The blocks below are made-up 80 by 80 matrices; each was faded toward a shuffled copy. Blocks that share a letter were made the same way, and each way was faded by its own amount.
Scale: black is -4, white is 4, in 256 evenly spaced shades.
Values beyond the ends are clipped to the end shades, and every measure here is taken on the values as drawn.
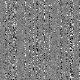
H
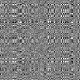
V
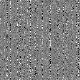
H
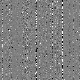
H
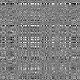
V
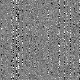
H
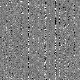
H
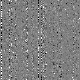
H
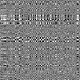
V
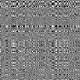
V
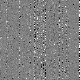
H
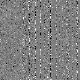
H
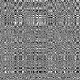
V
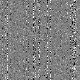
H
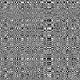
V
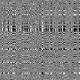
V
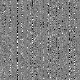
H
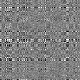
V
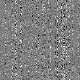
H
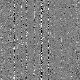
H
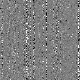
H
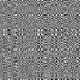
V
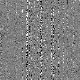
H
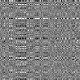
V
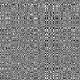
V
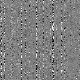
H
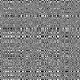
V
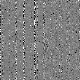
H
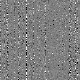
H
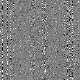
H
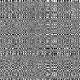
V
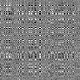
V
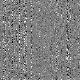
H
